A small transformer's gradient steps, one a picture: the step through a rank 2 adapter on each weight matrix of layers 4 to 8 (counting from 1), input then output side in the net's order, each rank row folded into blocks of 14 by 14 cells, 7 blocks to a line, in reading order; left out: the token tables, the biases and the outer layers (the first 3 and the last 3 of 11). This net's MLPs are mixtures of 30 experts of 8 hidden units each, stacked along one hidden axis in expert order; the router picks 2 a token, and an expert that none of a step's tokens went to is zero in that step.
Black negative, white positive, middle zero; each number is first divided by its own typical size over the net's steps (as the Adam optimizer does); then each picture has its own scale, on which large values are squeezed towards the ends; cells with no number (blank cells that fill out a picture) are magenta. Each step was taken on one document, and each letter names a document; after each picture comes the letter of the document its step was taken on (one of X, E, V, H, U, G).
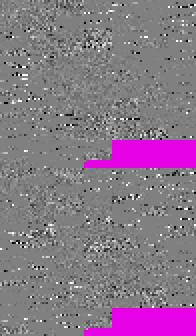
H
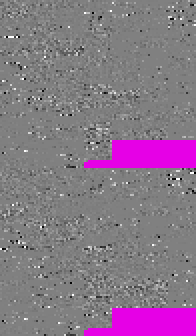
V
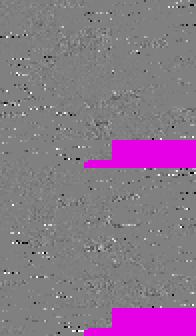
H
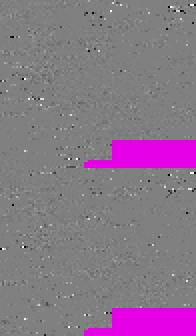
V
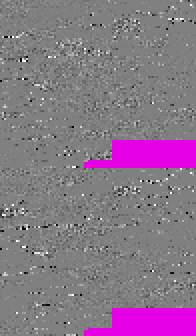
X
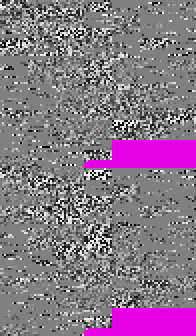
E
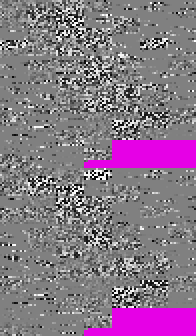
E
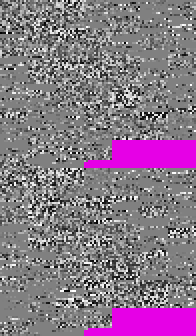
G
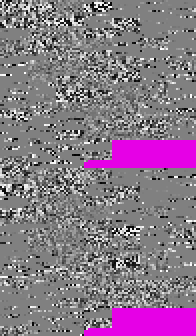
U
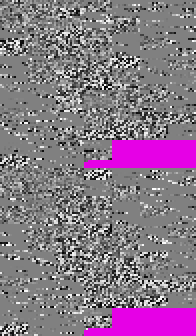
E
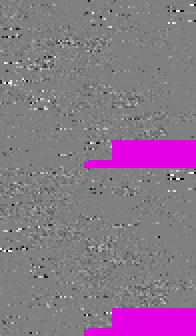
V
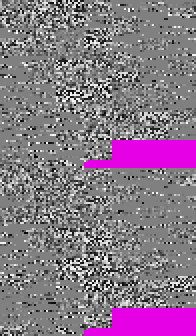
U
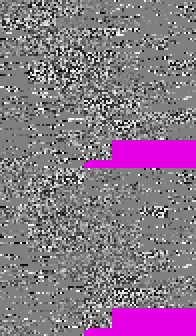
U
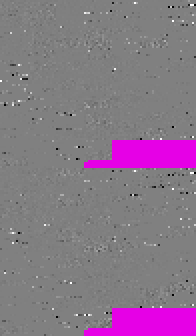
H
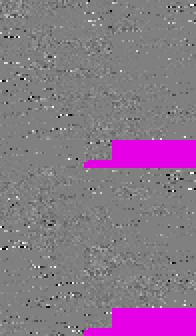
V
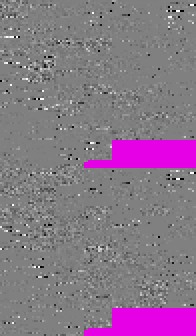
V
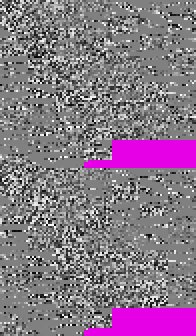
G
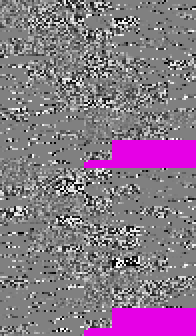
U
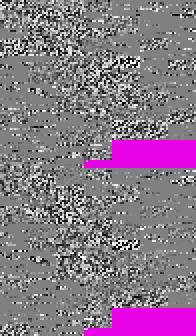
E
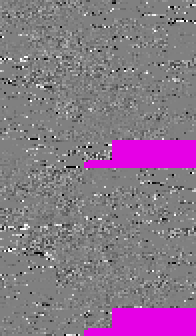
X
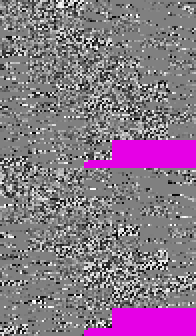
G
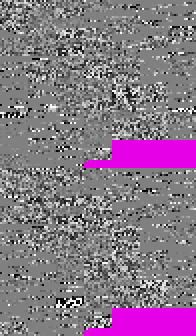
G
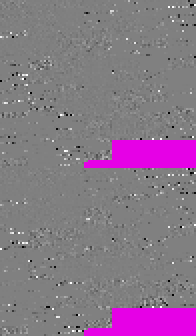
H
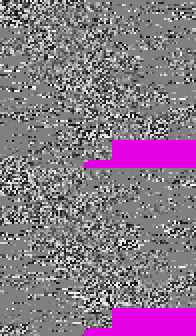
U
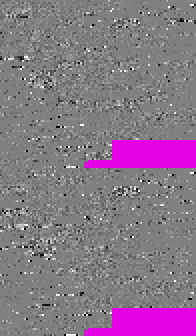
X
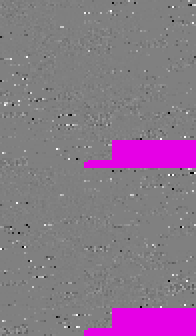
H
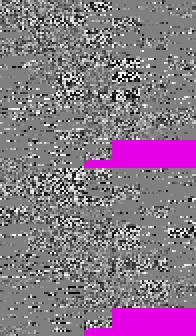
U
